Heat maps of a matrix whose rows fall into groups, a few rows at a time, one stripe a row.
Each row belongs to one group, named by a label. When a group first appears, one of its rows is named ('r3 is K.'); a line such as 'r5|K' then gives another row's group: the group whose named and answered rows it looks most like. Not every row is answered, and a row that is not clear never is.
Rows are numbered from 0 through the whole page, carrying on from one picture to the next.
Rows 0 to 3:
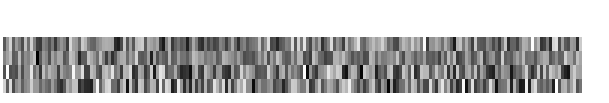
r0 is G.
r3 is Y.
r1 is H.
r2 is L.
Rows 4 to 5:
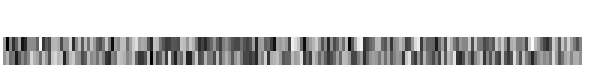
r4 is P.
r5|H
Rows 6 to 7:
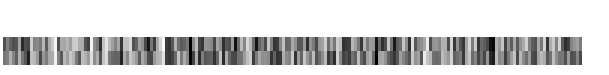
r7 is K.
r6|L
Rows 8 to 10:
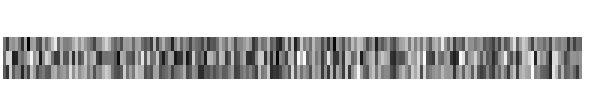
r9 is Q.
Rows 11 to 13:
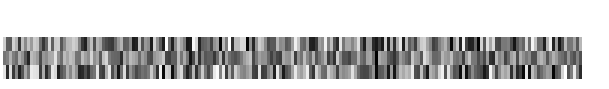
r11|Y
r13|Y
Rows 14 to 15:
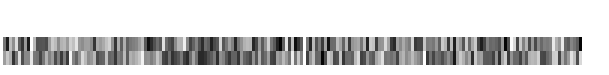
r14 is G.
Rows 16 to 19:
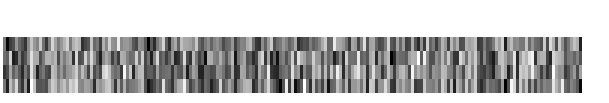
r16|L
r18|G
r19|G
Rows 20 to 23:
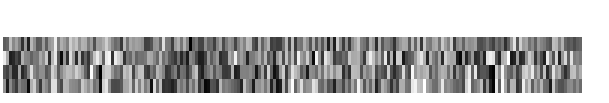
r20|G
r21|Y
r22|L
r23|K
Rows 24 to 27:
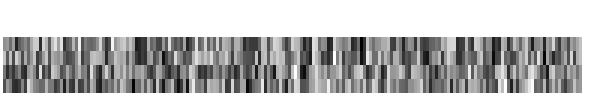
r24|H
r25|H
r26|P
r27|Q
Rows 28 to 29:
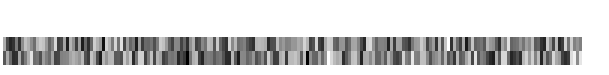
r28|Y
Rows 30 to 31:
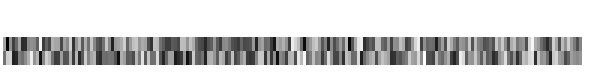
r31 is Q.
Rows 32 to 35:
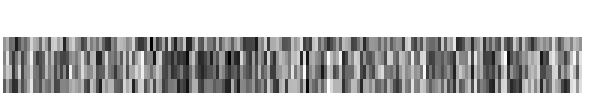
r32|H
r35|L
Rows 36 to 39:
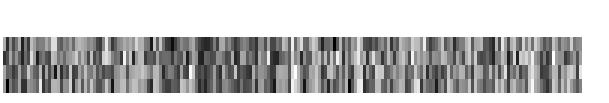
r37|G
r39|P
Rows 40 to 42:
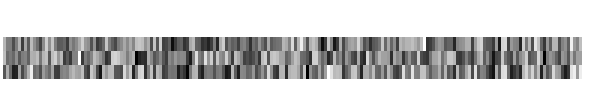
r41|H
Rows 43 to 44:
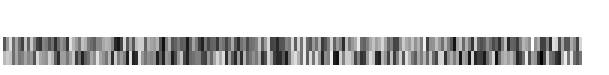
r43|G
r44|Y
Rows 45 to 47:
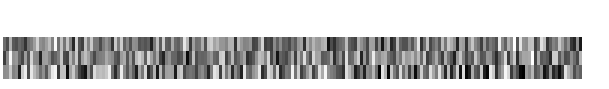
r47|Y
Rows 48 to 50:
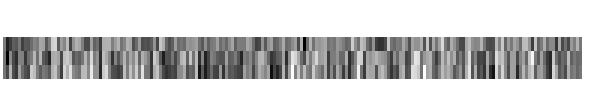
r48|L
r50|K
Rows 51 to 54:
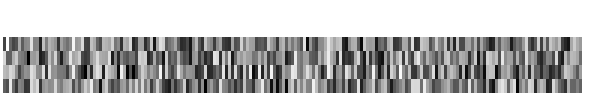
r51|L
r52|Y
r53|Y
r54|K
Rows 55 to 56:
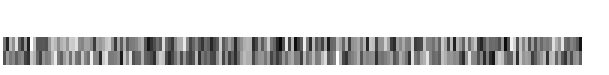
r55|G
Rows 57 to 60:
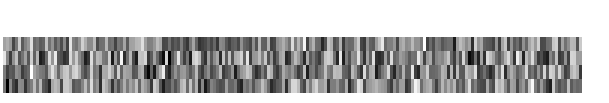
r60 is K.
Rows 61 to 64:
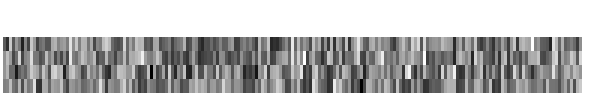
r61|G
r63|H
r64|H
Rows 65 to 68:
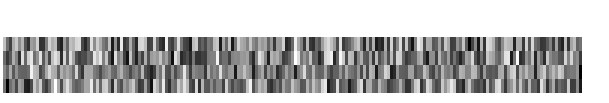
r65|Y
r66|Y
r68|K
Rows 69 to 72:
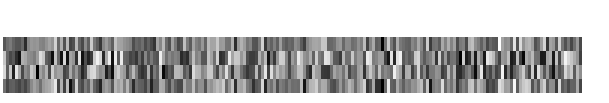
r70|Y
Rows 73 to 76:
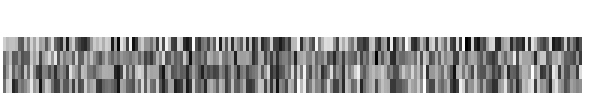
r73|Y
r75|G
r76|Q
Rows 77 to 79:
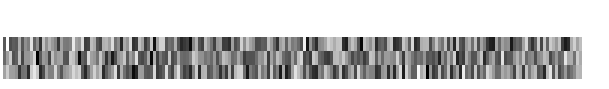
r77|L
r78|H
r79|Y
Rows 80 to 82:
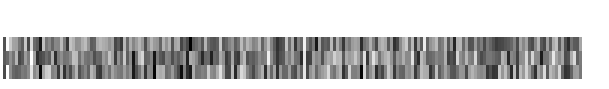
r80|G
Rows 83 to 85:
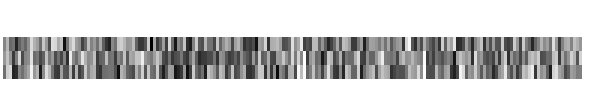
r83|H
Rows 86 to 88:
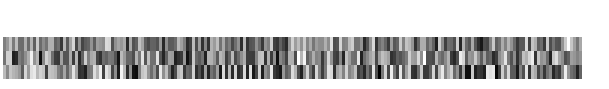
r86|Y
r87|Q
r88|Y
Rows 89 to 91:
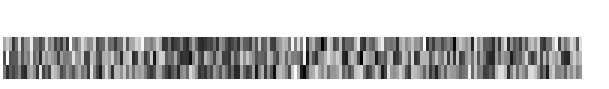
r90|L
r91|P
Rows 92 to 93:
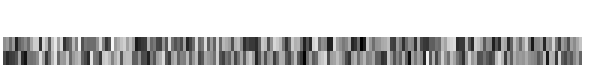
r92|H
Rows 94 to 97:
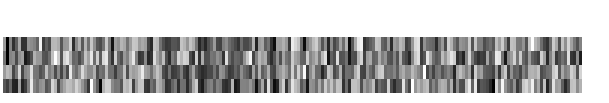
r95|K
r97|L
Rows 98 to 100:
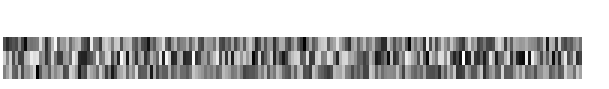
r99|Y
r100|H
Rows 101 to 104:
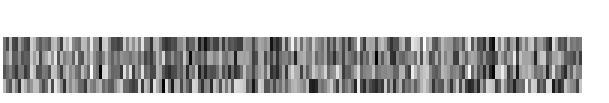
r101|K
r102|Q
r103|K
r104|Y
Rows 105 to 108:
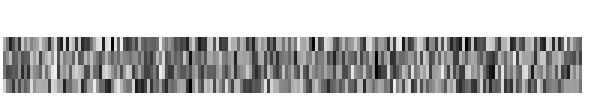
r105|Y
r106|Q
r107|L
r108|H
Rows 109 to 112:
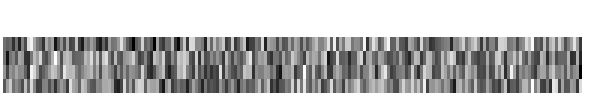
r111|K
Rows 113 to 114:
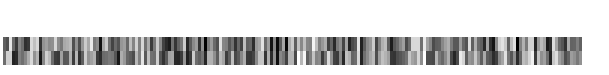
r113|K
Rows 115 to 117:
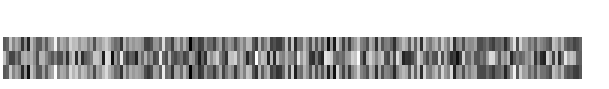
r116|Y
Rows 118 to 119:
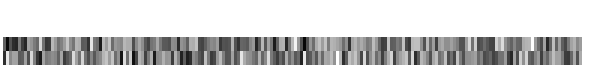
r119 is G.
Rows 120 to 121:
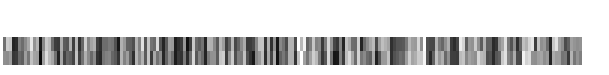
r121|Q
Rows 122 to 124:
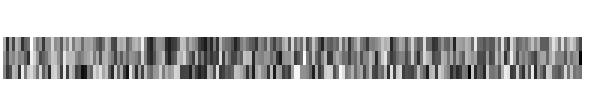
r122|P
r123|K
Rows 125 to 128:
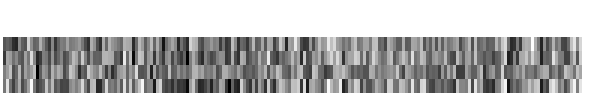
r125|L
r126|G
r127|H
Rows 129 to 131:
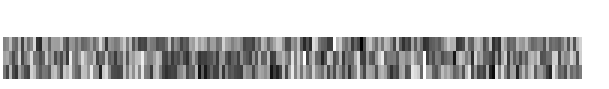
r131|K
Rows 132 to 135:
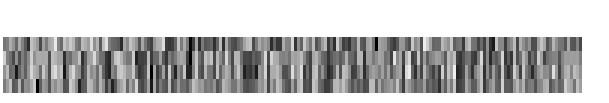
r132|K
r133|H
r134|H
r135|H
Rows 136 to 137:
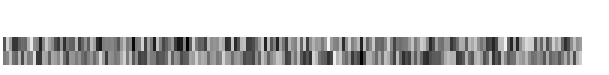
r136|Q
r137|H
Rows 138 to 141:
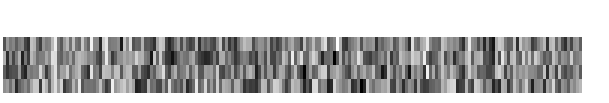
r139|P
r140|L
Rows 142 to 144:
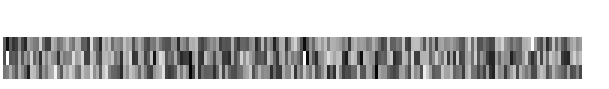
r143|L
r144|K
